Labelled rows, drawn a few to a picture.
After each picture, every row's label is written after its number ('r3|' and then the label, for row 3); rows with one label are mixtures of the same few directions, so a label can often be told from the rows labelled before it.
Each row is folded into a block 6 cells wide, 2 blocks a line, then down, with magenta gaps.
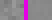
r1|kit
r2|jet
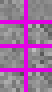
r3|jet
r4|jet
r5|jet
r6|jet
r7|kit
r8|kit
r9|jet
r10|jet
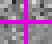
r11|kit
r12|kit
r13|kit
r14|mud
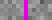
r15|jet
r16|kit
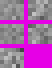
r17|jet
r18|mud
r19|kit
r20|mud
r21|jet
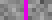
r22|mud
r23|kit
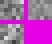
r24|jet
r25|jet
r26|mud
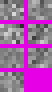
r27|kit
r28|kit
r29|jet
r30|mud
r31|jet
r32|mud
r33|jet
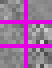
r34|mud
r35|mud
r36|jet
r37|jet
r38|jet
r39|jet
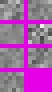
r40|mud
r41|jet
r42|kit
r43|kit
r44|mud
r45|mud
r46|jet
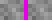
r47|mud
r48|mud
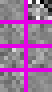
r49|mud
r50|jet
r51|jet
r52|kit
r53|kit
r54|mud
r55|jet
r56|mud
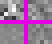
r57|mud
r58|mud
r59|kit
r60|jet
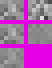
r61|mud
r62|jet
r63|mud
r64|jet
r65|mud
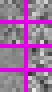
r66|jet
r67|mud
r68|jet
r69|jet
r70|kit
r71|kit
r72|jet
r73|mud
